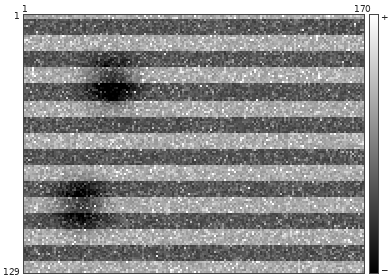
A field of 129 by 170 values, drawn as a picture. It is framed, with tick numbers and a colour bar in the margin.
There is no overall slope. Horizontal stripes repeat 8 times down the table. The ninth with the lowest average is the top left. There are two dips. Overall the values sit about 50% of the way up the scale.
